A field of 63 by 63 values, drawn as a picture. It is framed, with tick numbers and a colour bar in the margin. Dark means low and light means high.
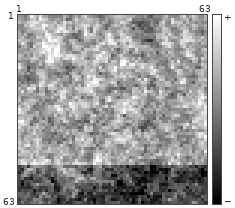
The field is mottled with small blotches. On average the colour sits 60% of the way up the scale. The top part is higher, up to a seam about 80% of the way down.
